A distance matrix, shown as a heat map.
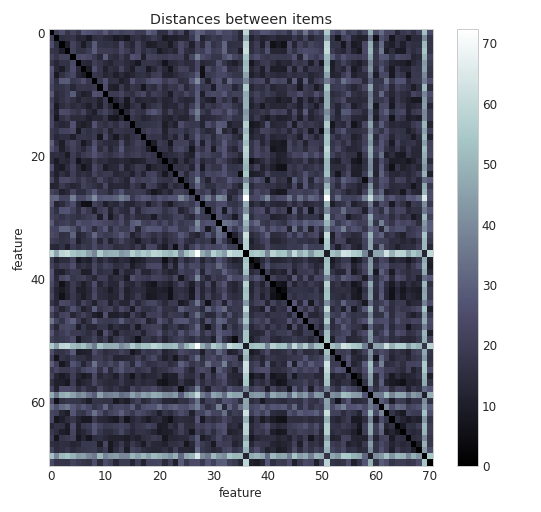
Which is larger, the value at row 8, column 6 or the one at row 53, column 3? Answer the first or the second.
the first
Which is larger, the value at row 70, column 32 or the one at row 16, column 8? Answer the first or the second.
the first
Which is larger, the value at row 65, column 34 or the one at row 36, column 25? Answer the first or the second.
the second
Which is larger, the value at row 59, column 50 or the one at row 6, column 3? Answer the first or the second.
the first
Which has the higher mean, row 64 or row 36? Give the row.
36
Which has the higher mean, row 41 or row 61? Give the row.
61
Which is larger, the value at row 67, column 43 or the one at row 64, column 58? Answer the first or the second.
the second
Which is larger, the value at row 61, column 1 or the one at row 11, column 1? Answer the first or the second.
the first
